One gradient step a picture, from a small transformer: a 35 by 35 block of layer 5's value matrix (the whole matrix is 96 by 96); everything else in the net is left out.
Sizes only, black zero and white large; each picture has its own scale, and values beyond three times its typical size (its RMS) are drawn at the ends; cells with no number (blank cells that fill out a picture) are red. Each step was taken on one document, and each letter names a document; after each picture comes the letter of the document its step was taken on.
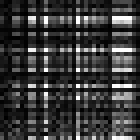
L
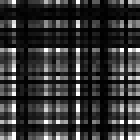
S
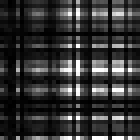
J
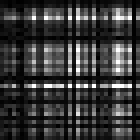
L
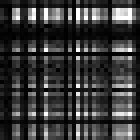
L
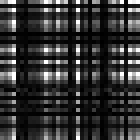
S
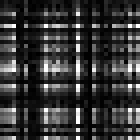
S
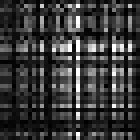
J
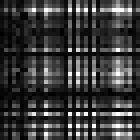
L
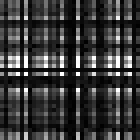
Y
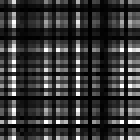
S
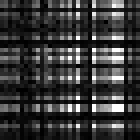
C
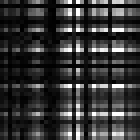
J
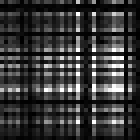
C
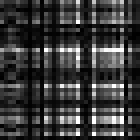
C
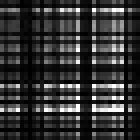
C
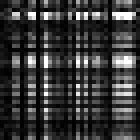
L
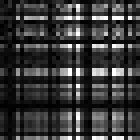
J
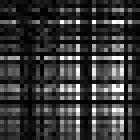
C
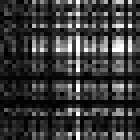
J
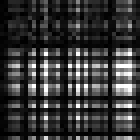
L
